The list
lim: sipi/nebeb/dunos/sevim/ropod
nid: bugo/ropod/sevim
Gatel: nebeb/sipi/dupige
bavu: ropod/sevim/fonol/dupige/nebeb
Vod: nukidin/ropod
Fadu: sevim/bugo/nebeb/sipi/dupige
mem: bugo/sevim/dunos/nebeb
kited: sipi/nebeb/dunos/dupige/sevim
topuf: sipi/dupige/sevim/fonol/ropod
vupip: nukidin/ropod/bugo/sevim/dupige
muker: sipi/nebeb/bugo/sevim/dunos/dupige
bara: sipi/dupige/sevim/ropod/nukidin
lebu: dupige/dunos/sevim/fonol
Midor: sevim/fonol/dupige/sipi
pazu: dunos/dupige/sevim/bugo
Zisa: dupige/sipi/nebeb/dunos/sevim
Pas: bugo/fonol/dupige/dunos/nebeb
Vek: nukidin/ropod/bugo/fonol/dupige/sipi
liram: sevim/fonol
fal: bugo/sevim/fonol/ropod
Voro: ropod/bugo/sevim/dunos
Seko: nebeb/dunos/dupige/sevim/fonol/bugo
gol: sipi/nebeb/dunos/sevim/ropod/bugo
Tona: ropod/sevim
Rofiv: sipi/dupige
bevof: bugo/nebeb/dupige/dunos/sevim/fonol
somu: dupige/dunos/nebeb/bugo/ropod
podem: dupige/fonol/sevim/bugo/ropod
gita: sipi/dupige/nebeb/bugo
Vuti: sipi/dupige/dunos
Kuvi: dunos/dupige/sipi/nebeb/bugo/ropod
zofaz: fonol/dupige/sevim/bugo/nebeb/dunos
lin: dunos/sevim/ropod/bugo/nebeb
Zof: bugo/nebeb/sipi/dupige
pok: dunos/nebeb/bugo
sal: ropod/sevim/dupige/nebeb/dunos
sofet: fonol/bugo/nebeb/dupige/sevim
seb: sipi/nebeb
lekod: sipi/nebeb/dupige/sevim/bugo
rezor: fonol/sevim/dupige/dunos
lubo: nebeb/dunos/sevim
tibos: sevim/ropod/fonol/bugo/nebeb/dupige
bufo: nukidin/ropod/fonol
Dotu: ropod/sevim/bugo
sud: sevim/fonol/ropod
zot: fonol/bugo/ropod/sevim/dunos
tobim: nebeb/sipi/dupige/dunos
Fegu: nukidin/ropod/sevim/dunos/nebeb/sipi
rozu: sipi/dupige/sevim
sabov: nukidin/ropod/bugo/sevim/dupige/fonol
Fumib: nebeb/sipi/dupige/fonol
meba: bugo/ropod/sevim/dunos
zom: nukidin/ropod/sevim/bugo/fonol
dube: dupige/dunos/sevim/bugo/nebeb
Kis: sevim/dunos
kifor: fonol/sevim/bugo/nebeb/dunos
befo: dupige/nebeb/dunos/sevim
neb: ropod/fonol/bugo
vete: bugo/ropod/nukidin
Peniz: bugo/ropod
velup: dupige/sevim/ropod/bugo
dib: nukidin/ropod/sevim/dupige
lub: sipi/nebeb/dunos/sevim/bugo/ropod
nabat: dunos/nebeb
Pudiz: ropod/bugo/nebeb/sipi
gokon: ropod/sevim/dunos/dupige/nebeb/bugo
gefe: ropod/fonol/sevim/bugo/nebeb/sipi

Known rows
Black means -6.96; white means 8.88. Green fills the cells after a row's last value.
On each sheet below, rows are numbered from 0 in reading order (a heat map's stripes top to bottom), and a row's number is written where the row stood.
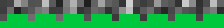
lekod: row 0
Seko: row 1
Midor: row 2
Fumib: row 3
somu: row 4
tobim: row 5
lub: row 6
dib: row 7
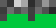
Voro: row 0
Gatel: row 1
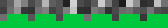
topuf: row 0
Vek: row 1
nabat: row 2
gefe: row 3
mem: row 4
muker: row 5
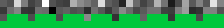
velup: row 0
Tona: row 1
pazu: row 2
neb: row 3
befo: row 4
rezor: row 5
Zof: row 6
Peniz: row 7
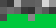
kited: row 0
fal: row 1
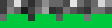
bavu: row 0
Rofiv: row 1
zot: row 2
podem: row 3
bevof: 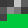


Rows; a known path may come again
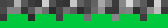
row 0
Kuvi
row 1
gokon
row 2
Fegu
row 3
topuf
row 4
liram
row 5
somu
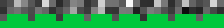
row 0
sabov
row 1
gol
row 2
rozu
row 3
kifor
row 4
nid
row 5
dube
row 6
seb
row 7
zom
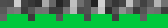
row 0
Pas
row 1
Zisa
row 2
zofaz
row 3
nabat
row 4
bevof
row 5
rezor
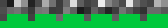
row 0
mem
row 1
Fadu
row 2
bavu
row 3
Dotu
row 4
zot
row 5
vupip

